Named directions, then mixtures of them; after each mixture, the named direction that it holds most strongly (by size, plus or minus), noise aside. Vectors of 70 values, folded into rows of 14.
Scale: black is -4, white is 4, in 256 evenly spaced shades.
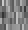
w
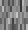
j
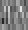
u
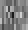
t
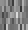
j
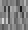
u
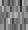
j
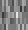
w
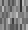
j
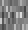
t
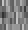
w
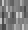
w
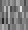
u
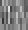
u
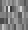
u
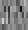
u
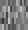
u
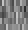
w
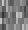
w
